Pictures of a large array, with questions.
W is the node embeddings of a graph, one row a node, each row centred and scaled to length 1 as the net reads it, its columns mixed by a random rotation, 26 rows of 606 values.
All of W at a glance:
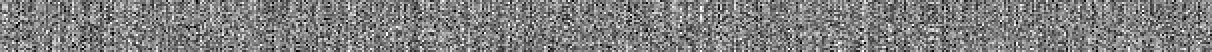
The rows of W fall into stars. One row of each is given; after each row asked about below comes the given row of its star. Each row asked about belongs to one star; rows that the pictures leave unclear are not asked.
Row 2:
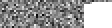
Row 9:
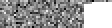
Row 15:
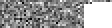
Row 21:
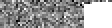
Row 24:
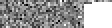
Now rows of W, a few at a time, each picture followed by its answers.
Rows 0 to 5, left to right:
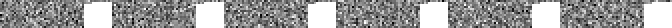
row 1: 15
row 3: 9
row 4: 2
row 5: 9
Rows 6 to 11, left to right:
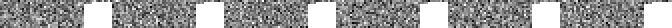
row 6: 24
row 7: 9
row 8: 2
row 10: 2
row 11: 9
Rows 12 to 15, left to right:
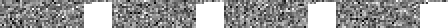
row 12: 15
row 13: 24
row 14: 15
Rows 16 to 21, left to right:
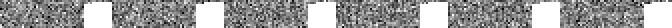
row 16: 2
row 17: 2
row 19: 15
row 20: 24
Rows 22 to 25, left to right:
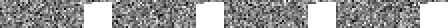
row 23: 21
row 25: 21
